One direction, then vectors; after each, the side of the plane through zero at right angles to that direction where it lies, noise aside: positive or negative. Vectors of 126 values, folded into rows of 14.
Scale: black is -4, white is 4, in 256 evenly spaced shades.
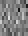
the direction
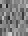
negative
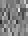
negative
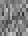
negative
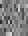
negative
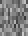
negative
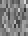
negative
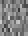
positive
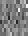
negative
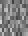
positive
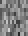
negative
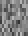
negative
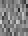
positive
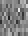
negative
